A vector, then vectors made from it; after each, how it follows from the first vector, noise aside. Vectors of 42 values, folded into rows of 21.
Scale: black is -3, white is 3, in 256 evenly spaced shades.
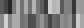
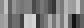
reversed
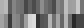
reversed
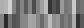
negated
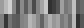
negated
